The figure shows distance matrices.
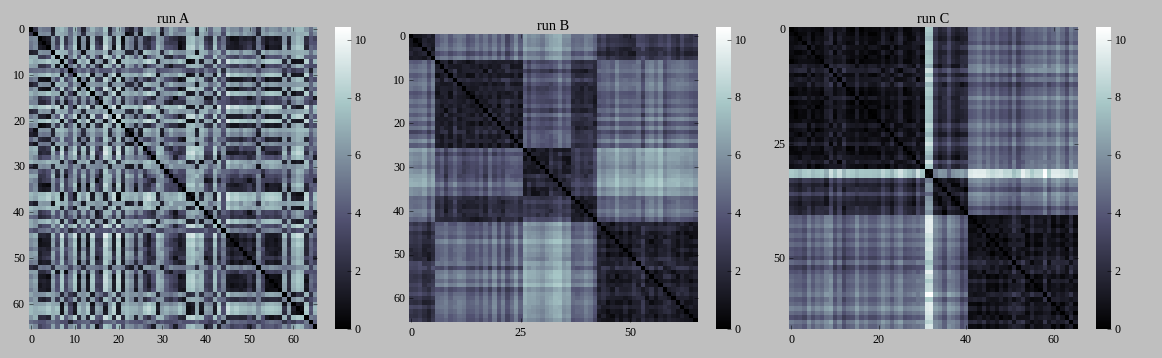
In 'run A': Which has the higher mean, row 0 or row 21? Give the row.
0
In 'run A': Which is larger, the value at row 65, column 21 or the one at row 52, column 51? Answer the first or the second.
the second
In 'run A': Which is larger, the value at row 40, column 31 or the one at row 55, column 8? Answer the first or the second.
the first
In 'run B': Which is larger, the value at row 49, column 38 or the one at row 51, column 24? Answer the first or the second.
the second
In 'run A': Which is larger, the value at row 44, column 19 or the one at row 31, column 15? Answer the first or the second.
the first
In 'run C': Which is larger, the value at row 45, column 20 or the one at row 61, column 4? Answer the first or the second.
the second
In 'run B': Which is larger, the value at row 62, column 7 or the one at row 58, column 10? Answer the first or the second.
the first
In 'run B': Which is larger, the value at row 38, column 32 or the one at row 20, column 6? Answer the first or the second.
the first
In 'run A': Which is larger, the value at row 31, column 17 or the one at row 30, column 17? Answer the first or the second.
the first
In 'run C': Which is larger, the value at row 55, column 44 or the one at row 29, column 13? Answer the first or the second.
the first
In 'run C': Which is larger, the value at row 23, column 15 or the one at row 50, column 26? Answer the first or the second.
the second
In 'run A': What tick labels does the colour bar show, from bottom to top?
0, 2, 4, 6, 8, 10
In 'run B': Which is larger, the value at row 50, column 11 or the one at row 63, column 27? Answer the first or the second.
the second
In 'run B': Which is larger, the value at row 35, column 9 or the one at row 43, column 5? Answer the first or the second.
the first
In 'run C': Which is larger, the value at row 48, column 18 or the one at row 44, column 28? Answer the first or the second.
the second
